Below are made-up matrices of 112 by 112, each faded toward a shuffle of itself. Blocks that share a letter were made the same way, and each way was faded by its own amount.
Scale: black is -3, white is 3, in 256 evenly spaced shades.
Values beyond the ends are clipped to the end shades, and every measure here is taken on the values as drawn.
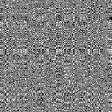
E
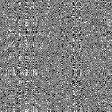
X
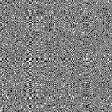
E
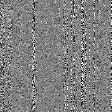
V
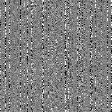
V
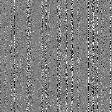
V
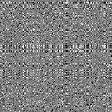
E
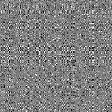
E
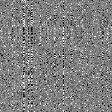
X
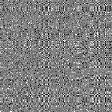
E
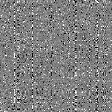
X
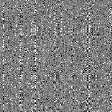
X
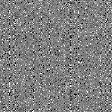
X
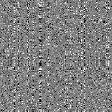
X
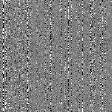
V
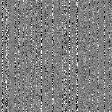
V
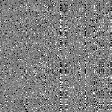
X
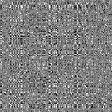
E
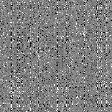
X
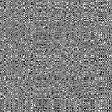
E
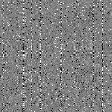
X
